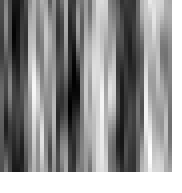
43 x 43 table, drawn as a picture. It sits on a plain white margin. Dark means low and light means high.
Stripes running up and down repeat 3 times from left to right. Streaks run downward. Overall the values sit about 50% of the way up the scale. The top right is the smoothest part.
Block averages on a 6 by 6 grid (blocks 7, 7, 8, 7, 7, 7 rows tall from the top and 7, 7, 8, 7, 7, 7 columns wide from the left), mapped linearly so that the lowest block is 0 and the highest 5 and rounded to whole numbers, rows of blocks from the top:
0 3 2 4 1 5
0 4 1 4 0 4
1 4 1 5 0 4
1 4 0 5 0 4
0 4 1 4 0 4
0 3 2 4 1 5
